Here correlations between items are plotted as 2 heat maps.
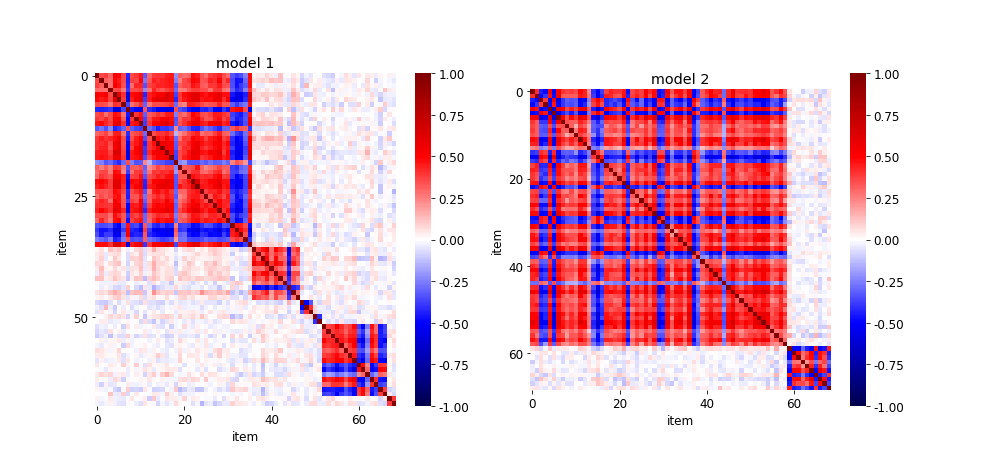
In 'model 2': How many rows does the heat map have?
69
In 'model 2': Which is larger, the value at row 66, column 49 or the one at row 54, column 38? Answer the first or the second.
the first
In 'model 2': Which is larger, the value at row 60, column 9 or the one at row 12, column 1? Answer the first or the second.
the second
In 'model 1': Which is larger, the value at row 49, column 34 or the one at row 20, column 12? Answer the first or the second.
the second
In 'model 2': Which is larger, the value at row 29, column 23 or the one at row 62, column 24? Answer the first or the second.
the second
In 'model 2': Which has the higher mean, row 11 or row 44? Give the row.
11
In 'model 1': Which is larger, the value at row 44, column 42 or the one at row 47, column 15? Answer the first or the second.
the second
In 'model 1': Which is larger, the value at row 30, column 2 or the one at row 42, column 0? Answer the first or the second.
the first
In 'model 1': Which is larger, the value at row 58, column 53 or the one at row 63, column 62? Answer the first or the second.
the first
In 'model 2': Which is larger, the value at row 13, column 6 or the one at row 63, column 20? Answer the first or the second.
the first
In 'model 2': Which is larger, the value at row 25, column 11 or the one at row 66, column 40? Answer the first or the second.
the first
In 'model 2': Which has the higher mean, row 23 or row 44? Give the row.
23
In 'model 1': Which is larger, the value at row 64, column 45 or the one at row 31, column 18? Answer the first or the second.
the second
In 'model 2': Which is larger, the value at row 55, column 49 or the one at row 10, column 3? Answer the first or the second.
the first
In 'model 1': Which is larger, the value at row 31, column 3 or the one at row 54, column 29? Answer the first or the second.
the second
